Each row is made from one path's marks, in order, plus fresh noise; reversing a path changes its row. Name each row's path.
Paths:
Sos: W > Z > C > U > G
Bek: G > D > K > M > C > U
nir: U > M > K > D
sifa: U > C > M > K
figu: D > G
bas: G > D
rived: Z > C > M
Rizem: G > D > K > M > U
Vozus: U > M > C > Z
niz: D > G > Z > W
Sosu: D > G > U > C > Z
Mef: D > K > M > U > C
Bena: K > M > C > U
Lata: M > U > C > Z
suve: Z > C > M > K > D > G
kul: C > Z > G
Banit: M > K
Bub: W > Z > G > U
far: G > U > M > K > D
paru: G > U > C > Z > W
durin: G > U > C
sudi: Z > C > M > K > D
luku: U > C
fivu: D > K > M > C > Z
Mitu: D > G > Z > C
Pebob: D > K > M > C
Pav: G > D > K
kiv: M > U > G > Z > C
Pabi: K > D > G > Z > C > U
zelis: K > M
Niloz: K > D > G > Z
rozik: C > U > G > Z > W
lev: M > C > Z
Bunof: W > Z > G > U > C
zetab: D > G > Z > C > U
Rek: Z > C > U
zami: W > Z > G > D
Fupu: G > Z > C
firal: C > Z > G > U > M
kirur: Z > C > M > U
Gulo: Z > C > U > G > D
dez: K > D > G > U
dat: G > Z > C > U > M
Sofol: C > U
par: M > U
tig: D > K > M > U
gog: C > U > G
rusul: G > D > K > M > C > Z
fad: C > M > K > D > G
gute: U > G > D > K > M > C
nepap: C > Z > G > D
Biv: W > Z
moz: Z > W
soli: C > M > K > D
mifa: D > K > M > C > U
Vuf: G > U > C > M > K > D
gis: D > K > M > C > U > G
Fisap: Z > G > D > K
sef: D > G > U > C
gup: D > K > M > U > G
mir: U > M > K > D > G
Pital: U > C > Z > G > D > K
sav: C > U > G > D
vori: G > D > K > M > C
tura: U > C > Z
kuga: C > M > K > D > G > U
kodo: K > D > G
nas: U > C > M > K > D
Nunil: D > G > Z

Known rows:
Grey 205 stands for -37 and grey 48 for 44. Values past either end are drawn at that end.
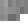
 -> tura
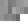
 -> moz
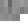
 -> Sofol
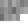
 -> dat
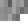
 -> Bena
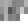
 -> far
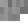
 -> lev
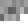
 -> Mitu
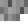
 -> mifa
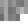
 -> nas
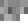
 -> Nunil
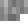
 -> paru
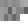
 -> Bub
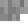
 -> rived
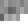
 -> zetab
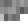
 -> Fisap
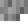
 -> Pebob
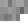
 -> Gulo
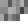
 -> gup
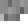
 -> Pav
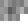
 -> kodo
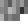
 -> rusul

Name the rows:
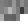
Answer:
Pital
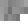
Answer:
Biv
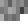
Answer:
fivu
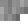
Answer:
bas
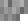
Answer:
gog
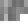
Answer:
Sosu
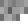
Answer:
niz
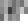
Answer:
kuga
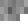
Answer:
figu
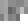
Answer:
nir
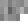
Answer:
soli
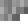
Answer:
zelis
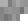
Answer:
Sos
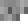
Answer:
Banit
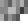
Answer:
gute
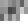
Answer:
suve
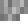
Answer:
rozik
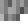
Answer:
vori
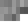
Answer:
kul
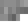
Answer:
firal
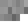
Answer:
Bunof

